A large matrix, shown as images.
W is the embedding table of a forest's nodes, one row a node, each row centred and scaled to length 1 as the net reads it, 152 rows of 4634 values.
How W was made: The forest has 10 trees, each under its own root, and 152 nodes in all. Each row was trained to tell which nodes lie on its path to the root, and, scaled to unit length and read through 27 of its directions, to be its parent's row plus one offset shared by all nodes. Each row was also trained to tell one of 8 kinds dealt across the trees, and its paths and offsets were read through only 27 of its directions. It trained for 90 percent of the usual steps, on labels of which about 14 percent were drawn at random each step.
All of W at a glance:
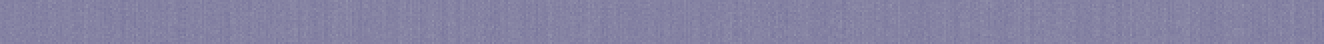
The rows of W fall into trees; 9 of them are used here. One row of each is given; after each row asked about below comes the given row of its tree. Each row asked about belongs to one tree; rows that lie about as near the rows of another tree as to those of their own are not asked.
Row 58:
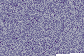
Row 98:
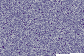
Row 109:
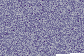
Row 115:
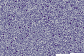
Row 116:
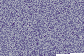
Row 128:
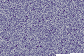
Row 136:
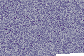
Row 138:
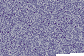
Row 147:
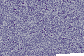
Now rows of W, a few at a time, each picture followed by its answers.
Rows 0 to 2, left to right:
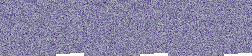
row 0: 138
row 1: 58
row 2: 138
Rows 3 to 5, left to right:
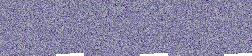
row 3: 128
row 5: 116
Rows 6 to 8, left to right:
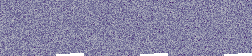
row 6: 98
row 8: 128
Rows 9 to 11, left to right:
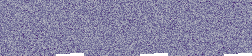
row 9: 109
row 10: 115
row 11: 116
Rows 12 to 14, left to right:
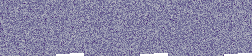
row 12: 58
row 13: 136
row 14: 58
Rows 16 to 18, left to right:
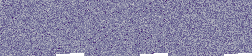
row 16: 116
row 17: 115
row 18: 109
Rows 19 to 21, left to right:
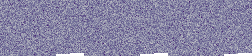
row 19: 116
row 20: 116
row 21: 128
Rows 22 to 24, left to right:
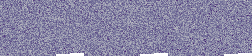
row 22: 116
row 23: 109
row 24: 116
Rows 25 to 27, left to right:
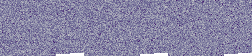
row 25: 116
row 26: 138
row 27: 138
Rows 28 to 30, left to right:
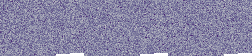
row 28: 136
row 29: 138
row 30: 109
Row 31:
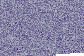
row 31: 109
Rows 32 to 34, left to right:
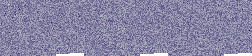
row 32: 147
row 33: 136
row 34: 109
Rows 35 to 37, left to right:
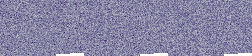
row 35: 138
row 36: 98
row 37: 98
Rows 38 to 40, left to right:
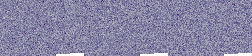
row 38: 147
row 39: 147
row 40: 115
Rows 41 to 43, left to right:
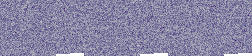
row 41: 128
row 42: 58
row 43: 98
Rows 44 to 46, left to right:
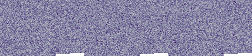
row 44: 116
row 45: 147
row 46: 98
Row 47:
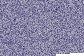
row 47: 136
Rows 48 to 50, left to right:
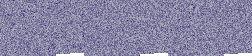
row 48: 138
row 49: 116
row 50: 128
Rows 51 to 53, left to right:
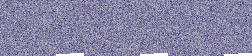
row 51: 109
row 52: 136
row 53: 98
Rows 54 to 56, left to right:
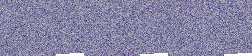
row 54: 109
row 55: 128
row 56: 136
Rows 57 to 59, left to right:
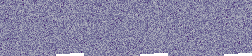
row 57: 138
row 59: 115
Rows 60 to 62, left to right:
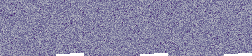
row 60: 138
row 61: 128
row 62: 109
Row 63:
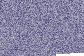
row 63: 115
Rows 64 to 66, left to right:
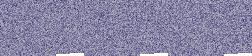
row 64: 58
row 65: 98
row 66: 136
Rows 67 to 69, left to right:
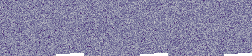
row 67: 109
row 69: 138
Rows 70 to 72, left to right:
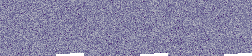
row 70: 98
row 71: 147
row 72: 147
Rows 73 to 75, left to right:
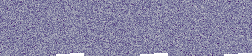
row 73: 147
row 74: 58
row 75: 98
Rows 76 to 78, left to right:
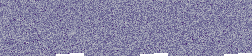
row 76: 147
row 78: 58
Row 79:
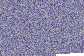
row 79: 58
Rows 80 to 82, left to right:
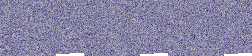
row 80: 98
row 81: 98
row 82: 128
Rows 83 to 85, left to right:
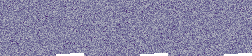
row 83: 147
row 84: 128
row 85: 128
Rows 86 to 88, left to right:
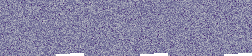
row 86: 109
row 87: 138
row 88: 98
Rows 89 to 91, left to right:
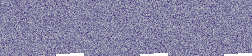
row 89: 147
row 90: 128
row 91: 138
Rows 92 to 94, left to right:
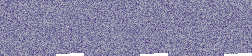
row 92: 109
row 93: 128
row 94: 136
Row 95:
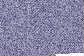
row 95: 128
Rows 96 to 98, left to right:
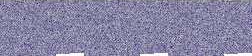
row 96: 147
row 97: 138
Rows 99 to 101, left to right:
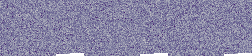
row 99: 109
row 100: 138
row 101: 116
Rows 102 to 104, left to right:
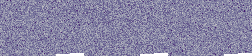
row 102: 128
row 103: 138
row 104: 109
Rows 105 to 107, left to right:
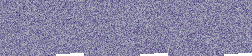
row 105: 98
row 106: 115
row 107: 115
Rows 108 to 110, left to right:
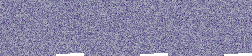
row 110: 138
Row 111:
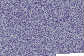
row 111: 58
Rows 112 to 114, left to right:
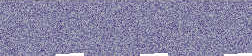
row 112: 109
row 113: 115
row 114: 128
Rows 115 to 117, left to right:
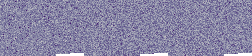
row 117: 98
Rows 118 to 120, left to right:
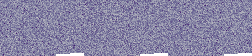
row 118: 109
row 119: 98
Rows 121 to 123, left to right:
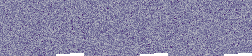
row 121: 58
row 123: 98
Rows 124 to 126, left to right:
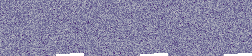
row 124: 98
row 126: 109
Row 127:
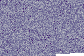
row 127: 98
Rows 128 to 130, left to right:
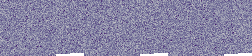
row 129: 136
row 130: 147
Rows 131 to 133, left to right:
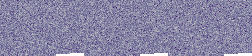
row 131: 109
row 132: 147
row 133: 116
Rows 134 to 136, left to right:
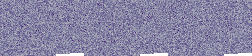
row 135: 58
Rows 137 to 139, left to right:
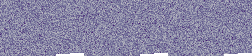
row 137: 147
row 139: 128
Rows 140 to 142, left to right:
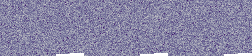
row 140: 147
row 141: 115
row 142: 109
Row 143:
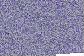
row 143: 147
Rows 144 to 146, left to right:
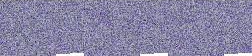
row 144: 109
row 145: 138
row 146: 138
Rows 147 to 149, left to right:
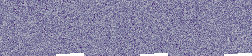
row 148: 128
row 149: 58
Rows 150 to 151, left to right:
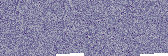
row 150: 136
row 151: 98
